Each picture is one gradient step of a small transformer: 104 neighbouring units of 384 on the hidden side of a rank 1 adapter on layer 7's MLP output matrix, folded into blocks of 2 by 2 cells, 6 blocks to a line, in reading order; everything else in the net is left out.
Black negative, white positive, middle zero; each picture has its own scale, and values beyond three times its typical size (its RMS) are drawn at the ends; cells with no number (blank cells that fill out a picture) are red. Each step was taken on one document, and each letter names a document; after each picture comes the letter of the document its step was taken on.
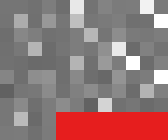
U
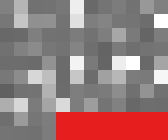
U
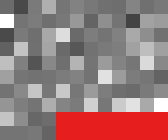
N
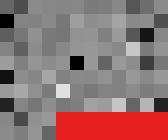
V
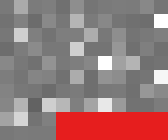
U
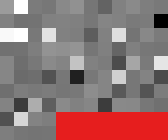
U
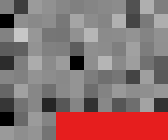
V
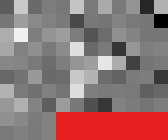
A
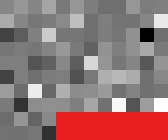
V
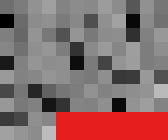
N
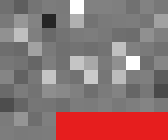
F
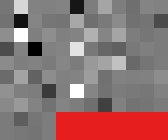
A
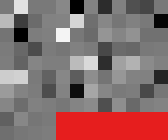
A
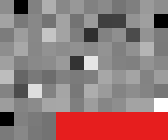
V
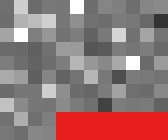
F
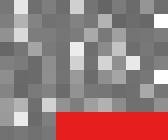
U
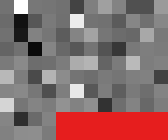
A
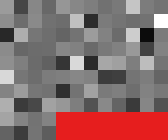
V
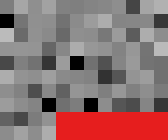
N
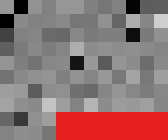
N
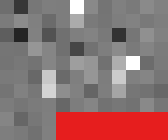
F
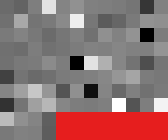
V
